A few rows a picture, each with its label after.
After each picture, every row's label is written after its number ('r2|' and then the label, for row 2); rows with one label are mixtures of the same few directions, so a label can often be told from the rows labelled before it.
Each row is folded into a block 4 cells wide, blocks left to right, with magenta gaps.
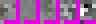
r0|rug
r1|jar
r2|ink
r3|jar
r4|rug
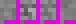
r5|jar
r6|jar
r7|jar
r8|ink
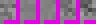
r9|jar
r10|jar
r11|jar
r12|ink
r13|ink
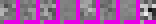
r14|rug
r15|jar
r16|jar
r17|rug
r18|ink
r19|ink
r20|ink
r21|jar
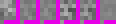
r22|ink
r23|jar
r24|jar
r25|jar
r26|jar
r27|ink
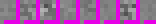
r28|jar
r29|jar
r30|rug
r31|ink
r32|ink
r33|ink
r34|jar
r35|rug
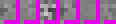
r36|rug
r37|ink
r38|jar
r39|rug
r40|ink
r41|jar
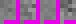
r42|ink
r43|jar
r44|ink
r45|ink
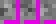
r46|rug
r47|ink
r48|rug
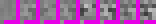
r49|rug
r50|jar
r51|rug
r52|jar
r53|rug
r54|jar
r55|jar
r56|jar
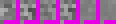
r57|rug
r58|jar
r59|jar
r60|jar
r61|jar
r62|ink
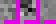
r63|jar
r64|ink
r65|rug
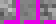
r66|ink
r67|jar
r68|jar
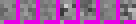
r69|rug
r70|jar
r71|jar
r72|rug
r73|ink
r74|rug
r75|jar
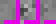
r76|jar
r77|rug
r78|rug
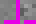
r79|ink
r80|rug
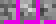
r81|jar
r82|ink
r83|rug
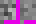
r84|jar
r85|rug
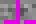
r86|jar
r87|rug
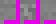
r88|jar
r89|jar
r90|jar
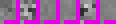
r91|ink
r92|jar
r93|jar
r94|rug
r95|rug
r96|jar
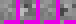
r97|ink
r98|rug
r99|ink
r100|rug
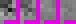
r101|ink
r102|ink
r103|ink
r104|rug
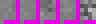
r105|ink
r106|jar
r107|ink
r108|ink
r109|jar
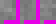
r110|ink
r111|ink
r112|jar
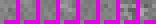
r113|jar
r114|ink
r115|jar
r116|ink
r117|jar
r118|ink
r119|jar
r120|rug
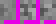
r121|rug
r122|jar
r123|rug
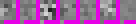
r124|rug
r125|jar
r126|jar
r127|rug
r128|jar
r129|ink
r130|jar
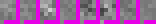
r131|ink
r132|jar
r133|ink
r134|ink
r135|ink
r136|rug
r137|ink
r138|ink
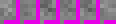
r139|ink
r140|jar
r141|ink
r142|ink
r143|ink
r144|ink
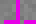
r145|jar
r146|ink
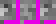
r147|rug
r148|jar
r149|rug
